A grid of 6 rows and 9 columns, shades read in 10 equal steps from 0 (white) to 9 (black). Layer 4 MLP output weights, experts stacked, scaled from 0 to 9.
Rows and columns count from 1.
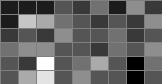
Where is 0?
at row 5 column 3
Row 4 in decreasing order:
7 6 6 6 5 5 4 4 4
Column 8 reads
4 7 7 6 9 9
